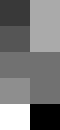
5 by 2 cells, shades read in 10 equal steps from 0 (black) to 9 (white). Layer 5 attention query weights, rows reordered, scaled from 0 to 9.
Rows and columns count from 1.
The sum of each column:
23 20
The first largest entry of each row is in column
2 2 1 1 1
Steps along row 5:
down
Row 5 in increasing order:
0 9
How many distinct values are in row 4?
2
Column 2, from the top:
6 6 4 4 0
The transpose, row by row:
2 3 4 5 9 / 6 6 4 4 0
